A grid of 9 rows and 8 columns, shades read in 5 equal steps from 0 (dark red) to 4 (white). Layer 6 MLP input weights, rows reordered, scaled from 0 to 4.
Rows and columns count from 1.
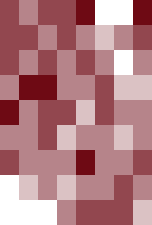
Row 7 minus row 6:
-1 0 1 -1 -2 0 -1 -1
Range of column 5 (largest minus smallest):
3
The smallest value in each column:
0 0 0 1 0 1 1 0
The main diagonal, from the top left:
1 1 1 2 3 2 2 2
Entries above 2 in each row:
2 1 1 2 1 2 0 3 4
